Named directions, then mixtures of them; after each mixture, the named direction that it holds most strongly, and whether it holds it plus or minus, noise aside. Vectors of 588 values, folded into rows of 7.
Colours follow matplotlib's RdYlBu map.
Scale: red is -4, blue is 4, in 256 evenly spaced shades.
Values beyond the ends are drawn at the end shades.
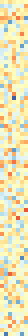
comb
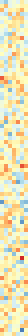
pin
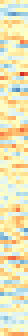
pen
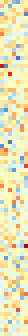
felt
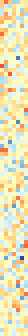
felt, plus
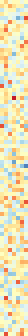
comb, minus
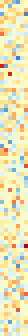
felt, plus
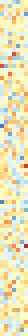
pin, plus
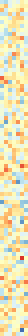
pin, plus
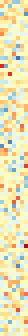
felt, plus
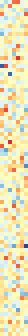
felt, minus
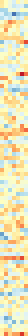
pen, plus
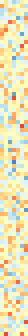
comb, minus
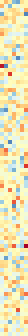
felt, plus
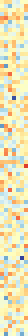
comb, plus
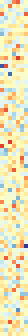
felt, minus
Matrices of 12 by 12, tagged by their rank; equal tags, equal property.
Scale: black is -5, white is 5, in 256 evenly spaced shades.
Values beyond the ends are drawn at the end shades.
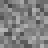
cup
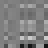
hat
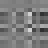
hat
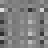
hat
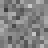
cup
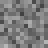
cup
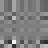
hat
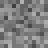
cup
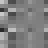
hat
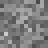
cup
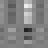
hat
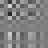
hat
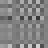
hat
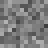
cup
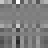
hat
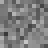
cup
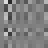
hat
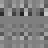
hat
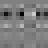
hat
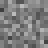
cup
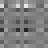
hat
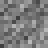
cup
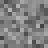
cup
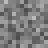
cup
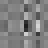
hat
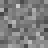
cup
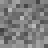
cup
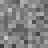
cup
